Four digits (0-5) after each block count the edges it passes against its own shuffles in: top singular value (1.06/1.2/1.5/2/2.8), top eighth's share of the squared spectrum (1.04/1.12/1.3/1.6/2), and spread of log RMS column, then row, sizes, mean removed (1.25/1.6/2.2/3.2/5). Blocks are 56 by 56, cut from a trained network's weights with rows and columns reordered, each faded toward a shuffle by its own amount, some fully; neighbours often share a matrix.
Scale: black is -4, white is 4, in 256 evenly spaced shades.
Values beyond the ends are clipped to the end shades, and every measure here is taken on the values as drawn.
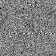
2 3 0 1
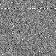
2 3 1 1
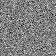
0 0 0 0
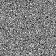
0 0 0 0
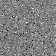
0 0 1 0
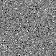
1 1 0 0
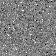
0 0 0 0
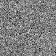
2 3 1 0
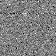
2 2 0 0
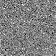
2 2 0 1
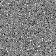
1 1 0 1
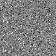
2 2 1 0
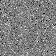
0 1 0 0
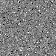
1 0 0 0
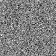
1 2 0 0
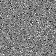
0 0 0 0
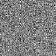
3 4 2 2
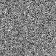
2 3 1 0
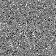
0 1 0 1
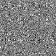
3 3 1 2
